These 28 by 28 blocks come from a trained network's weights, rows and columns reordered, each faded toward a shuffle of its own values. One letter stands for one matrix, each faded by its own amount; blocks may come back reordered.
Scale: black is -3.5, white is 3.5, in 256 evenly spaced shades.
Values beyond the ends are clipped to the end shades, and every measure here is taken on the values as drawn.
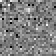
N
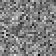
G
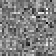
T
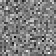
G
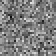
G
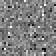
N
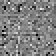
N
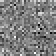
T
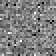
N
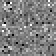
N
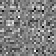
T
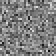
G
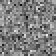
G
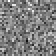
G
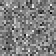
G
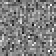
G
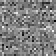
N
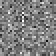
T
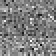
N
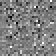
N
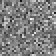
G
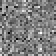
T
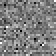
N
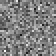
G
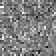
N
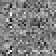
T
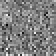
T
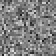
G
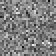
G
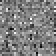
N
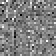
N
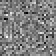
T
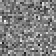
G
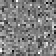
N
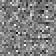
N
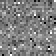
N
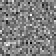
G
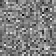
G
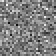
G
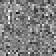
T
